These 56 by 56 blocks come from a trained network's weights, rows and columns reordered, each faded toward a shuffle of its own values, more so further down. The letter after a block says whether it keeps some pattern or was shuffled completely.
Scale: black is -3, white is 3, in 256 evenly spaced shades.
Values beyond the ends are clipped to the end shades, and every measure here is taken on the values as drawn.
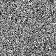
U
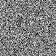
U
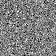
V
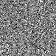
U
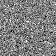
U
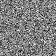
V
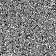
V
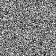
U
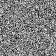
U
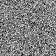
V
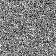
U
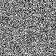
U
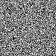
V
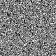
V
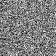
U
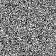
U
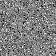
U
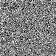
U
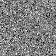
V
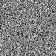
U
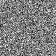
V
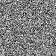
V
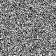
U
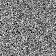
V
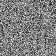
V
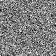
V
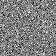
V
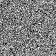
V
